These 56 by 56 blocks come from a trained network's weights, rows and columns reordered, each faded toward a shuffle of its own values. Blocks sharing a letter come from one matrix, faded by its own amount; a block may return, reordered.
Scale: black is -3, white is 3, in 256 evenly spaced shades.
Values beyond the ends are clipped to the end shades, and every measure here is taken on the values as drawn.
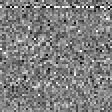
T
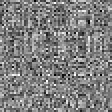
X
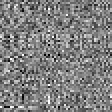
X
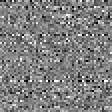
T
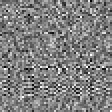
X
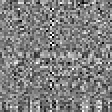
X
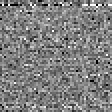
T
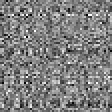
X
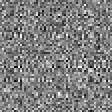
X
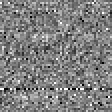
T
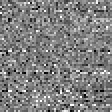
T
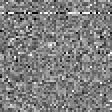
T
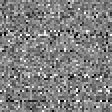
T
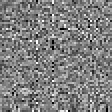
X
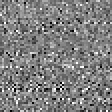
T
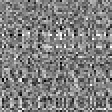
X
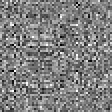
X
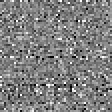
T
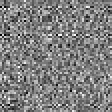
X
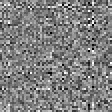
X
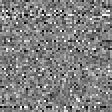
T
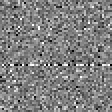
T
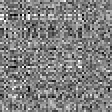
X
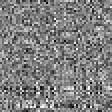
X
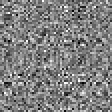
X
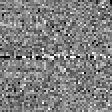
T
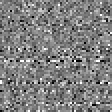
T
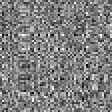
X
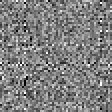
X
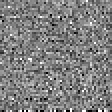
T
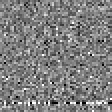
T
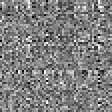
X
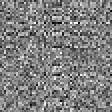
X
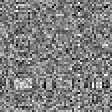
X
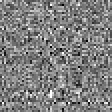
X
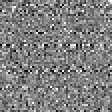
T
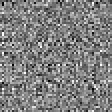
X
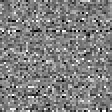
T
